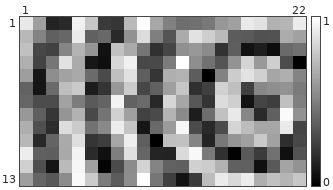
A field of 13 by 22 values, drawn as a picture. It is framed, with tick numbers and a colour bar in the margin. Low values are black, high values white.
Overall the values sit about 50% of the way up the scale. There is no overall slope. Concentric rings centre on the middle right.
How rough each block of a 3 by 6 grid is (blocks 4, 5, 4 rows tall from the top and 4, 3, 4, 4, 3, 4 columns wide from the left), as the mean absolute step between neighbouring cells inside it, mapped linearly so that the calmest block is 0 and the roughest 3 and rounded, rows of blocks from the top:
022022
001120
122321
